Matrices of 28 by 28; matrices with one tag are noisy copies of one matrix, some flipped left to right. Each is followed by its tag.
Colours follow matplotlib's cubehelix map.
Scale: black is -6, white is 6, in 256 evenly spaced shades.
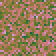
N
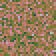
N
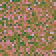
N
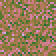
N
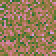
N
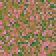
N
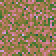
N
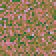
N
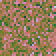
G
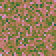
G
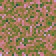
G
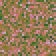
N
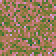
G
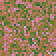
G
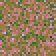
N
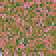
G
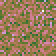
N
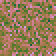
G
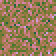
G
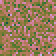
G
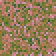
G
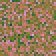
N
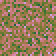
G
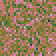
G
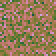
N
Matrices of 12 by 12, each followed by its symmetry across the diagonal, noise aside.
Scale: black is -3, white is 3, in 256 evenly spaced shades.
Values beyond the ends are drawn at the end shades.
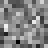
neither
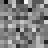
neither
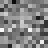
neither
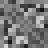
symmetric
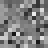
antisymmetric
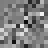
antisymmetric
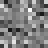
antisymmetric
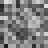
antisymmetric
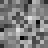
symmetric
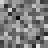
symmetric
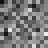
symmetric
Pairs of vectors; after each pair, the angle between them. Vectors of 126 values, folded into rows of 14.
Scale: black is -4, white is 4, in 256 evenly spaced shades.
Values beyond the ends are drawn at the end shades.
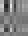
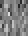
partly opposed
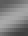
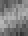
nearly parallel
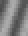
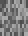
orthogonal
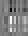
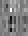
nearly opposite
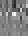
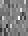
orthogonal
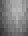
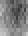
nearly opposite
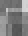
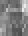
nearly parallel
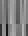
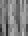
nearly parallel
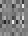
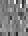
orthogonal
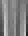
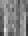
nearly parallel
